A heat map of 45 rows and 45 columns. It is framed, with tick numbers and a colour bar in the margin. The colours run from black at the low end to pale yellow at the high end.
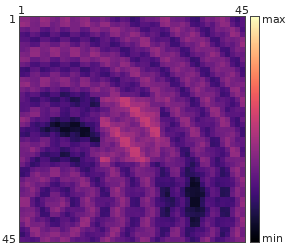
Rings: centred on the bottom left. Slope: none. Odd rows or columns: none. Histogram: bell-shaped. Average level on the scale: 30%. Odd patch: higher, in the centre. Dips: two.
